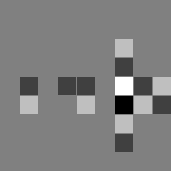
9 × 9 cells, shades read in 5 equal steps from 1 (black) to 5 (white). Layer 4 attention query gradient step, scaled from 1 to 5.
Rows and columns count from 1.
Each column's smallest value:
3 2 3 2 2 3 1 2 2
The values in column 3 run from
3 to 3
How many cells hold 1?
1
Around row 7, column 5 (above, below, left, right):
4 3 3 3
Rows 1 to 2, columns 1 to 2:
3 3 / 3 3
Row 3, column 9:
3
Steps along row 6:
up down same up down down up down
